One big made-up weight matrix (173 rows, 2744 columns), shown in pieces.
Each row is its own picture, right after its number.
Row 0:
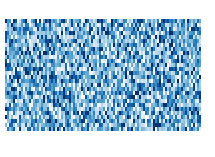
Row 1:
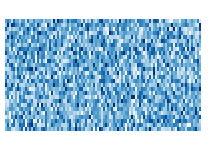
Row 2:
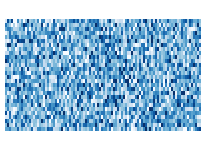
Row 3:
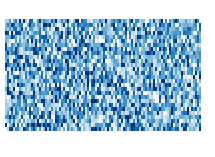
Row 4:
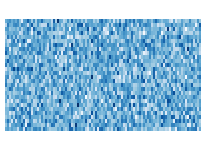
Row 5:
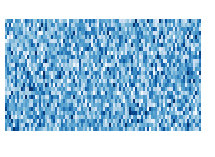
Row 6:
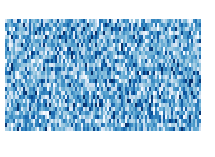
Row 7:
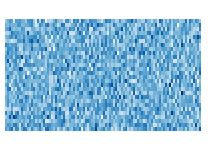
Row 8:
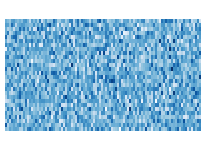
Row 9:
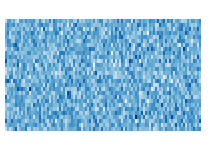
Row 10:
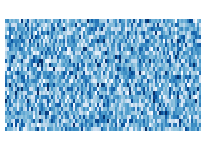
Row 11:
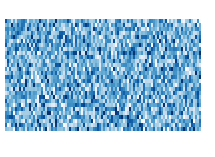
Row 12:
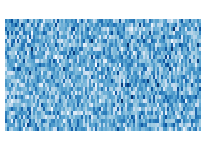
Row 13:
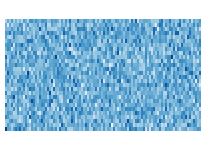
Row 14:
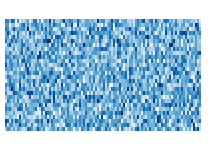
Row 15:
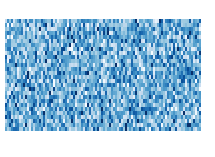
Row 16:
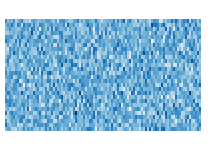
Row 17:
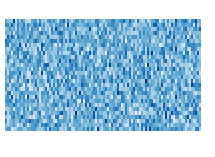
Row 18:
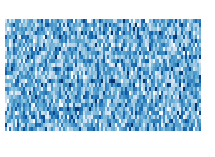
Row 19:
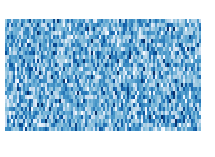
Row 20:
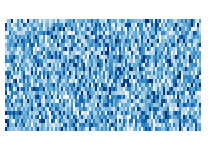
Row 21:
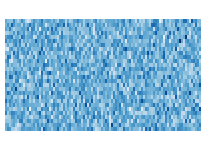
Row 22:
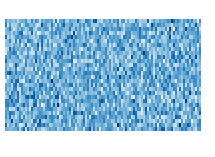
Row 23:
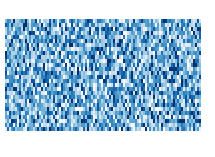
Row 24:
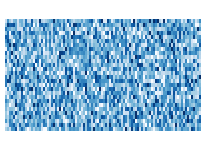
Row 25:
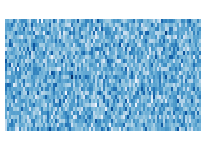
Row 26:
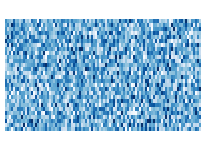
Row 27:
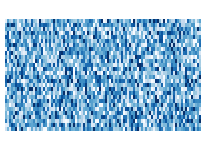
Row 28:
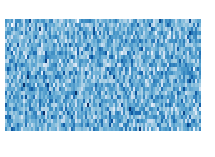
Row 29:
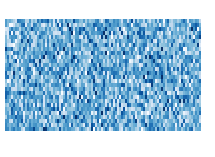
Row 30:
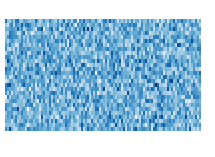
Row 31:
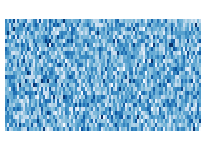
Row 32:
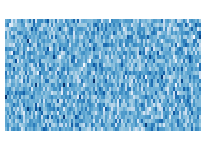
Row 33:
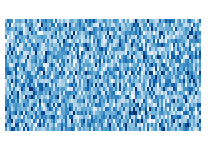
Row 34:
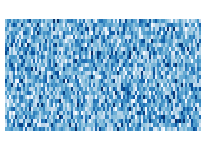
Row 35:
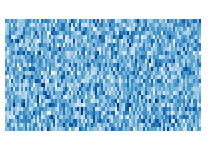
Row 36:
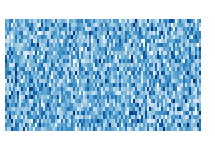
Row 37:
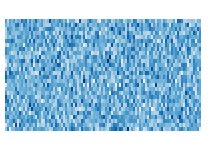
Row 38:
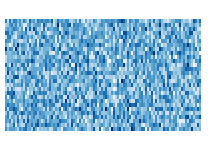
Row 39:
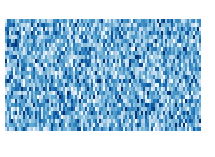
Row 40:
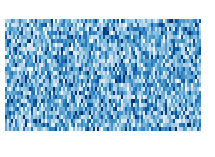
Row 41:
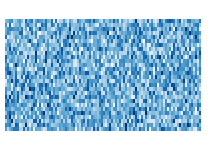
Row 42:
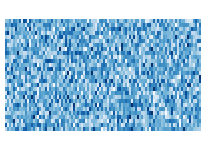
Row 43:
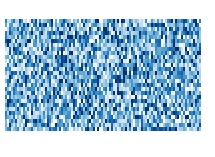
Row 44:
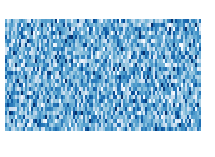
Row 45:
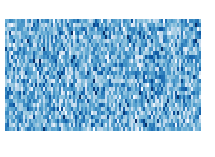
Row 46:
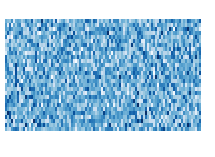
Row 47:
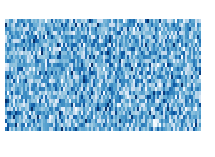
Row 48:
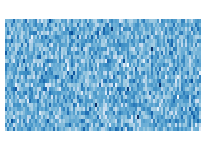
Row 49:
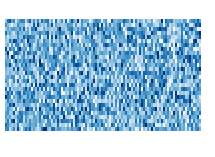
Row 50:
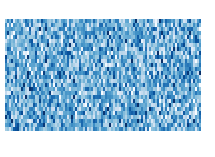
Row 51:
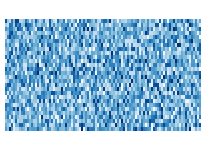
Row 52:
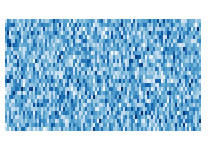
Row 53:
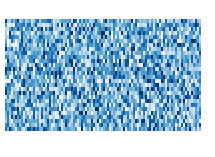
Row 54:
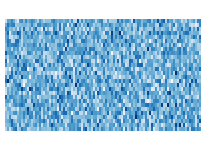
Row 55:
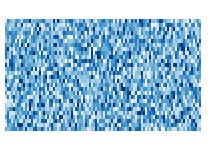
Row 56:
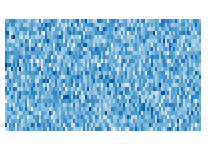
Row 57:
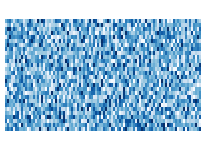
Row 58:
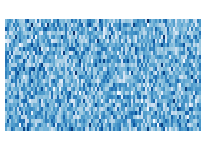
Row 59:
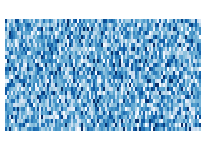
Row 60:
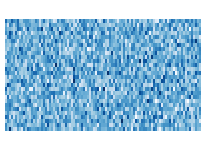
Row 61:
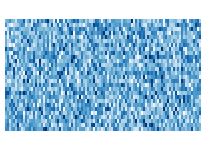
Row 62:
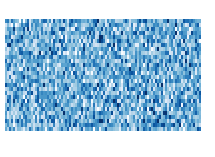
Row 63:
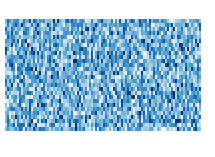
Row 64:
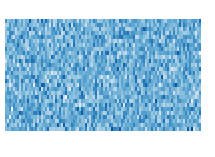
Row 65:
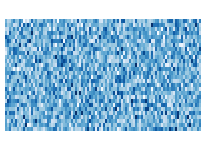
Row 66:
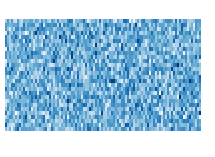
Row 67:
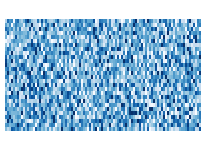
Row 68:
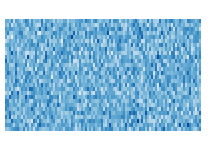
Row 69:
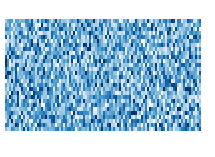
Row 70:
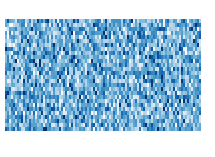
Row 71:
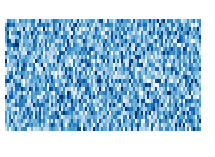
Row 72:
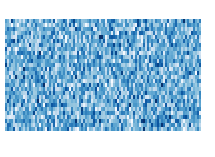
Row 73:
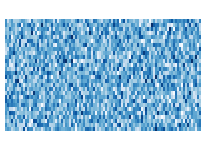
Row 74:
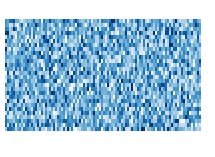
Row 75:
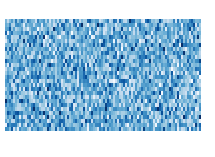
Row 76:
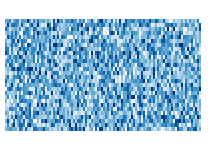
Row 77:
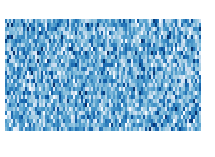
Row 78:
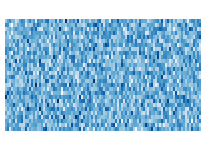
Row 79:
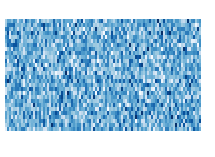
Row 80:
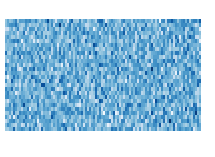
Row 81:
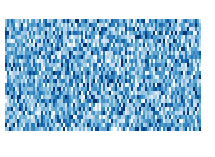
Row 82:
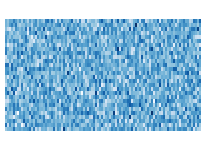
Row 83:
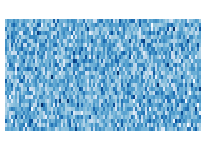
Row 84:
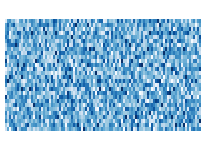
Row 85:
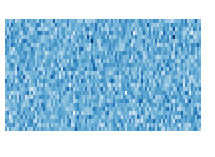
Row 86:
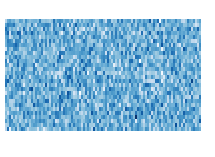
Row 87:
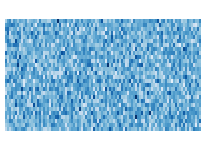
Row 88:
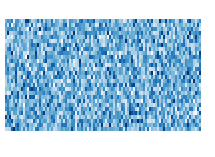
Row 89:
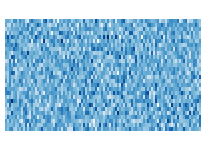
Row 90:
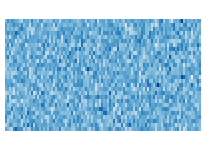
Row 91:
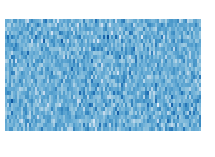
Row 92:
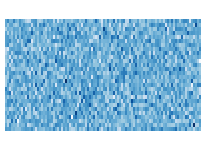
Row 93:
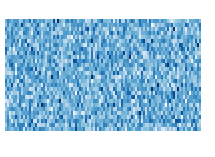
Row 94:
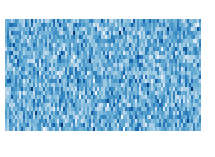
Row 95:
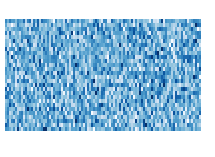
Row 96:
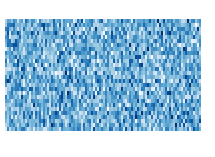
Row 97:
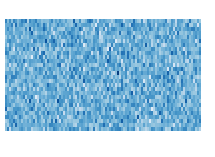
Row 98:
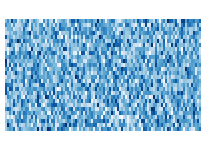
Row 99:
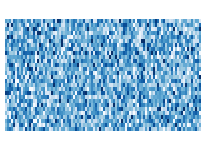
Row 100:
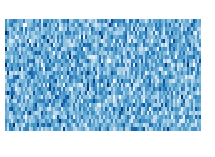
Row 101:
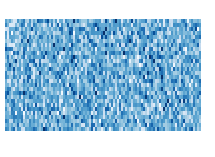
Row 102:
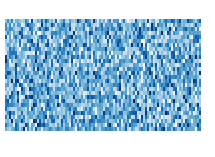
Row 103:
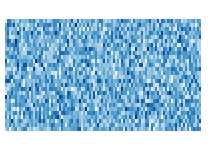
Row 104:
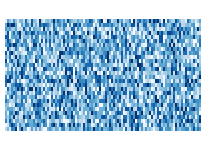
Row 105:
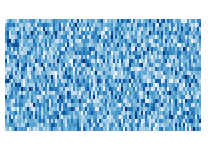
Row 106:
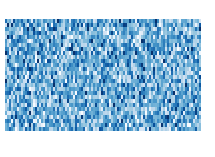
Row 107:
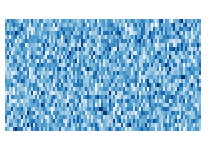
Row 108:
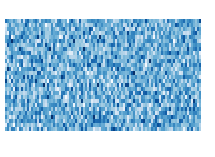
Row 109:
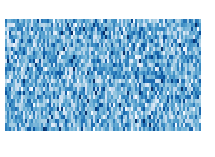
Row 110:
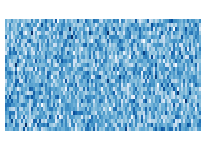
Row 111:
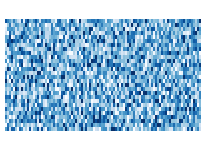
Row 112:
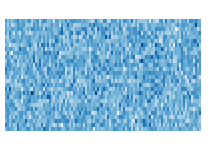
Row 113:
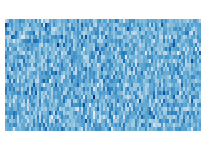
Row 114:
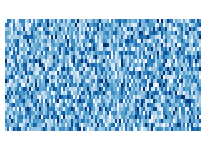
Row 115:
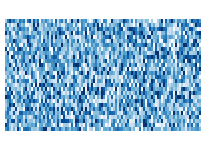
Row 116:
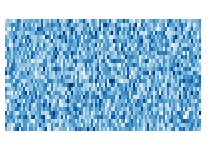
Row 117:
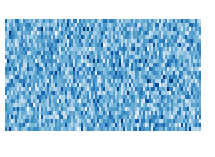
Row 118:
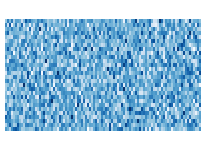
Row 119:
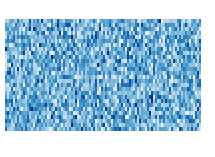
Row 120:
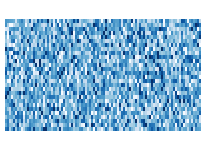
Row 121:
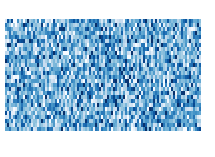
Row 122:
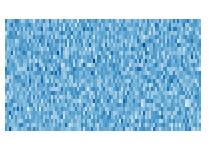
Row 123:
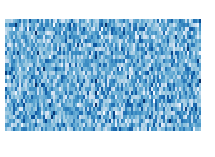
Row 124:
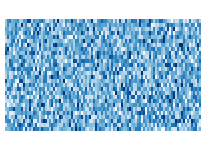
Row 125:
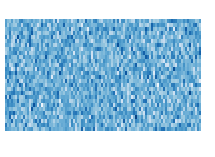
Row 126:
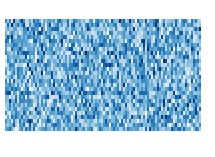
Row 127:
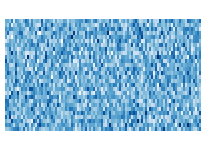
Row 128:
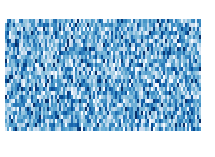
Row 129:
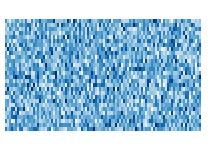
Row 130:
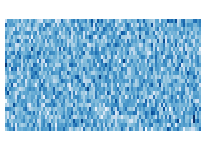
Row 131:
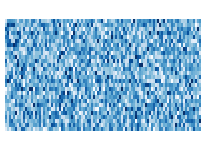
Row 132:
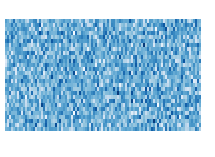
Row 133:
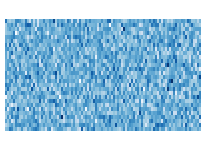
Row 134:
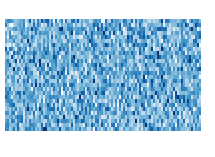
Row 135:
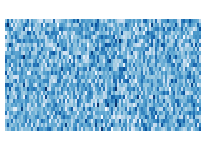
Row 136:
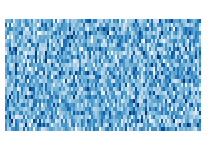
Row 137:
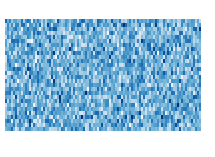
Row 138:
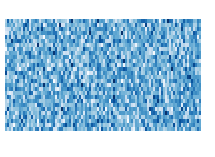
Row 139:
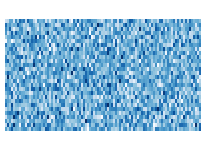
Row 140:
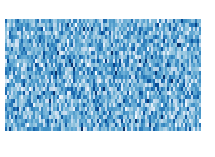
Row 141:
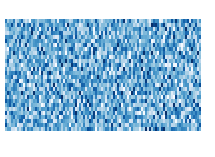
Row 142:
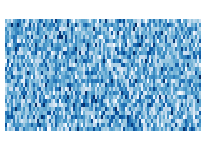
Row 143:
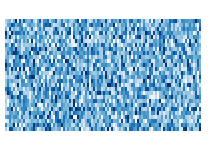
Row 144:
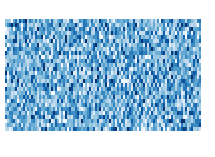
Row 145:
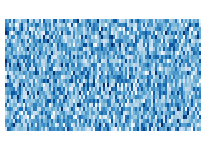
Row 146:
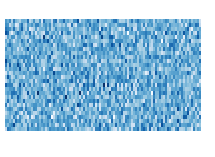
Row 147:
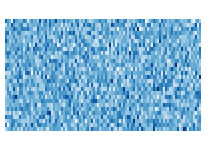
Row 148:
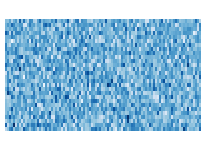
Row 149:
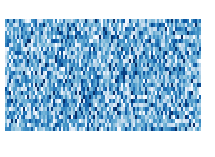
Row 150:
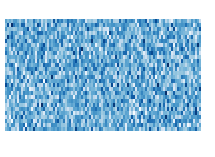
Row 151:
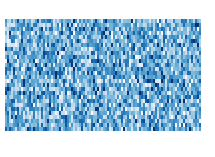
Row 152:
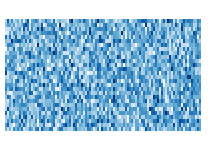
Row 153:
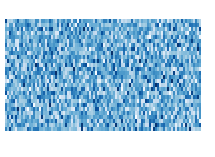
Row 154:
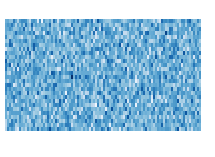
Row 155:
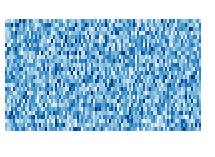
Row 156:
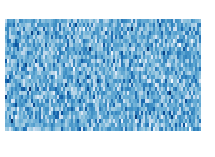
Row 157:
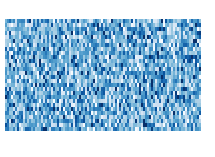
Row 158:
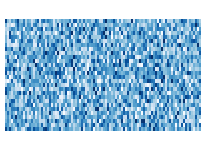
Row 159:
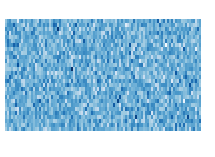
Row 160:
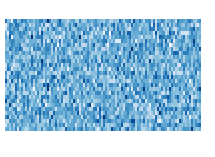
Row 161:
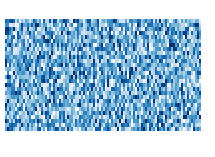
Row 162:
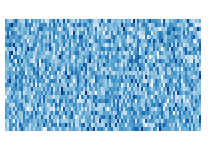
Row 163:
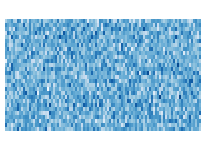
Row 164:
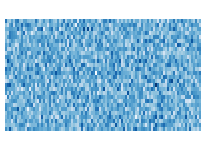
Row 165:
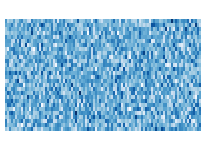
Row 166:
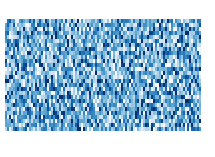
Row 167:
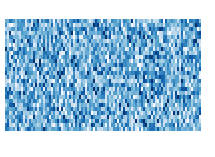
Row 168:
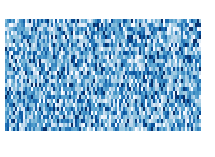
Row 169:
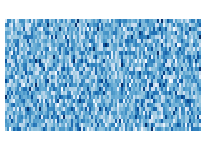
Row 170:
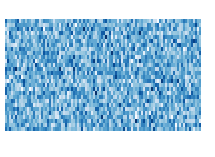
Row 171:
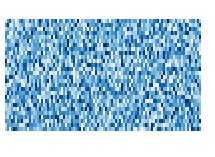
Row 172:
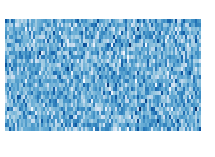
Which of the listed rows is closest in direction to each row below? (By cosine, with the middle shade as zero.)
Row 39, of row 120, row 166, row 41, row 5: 166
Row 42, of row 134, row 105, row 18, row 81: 18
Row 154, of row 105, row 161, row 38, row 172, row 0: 0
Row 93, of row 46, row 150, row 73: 150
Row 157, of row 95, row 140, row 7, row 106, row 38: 95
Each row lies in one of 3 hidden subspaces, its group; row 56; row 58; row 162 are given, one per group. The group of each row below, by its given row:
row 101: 162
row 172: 56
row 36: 58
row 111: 56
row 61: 162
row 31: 56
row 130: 56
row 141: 58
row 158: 162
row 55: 58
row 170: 162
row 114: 162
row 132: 58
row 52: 162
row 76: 58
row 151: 162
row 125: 58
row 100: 56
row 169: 162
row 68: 58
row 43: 58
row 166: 162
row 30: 162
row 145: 56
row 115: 162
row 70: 162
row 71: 162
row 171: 162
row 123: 56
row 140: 162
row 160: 56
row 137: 58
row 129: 162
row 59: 162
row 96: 162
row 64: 56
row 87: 162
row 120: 162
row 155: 56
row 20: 56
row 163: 56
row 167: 162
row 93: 58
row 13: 58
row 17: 58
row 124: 58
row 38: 56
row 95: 162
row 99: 58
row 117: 162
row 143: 56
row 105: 162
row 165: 58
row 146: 56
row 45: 162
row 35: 56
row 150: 58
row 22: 58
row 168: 162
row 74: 56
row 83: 58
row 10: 56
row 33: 58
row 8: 56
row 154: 56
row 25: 56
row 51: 162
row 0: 56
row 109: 162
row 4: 58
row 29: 162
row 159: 162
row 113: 56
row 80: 56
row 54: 162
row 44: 58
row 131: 162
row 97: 56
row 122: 162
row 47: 56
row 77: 58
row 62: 56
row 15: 58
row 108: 56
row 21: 58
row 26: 58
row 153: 162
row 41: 58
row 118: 58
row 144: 56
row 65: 58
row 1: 58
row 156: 162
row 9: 162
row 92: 58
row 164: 162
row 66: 56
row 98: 56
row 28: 58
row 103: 162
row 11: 56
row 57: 56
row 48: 56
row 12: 58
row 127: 58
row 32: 162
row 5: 58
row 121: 56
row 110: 58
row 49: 162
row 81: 56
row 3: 56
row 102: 58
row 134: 162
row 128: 162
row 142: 56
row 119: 56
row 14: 56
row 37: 56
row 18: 56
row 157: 162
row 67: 58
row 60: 162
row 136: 58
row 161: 56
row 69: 58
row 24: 162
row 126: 58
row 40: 58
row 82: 56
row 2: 56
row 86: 162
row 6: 56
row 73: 58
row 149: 58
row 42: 56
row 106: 58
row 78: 162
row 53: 162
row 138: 56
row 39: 162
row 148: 56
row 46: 58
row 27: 162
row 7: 56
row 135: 56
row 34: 58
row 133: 162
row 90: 58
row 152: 56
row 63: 58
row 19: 58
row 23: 56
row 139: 56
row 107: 58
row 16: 58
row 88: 58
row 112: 162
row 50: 58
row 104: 162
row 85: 58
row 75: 56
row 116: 56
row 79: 162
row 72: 56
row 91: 58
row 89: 58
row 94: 162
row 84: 162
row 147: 56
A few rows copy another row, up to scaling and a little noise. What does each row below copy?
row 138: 152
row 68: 127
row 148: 3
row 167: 45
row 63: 93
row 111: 108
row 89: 91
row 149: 92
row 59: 117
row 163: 6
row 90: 107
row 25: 154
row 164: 30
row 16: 141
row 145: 146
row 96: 79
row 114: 169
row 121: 2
